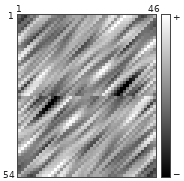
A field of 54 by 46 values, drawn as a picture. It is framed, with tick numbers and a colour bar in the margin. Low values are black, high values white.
Average level on the scale: 60%. Symmetry: a half turn. Grain: diagonal, up to the right.
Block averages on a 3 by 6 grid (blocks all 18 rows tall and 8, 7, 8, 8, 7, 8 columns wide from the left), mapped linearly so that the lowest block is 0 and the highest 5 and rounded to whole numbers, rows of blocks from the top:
2 1 3 5 4 3
4 0 3 3 0 4
3 4 5 3 1 2
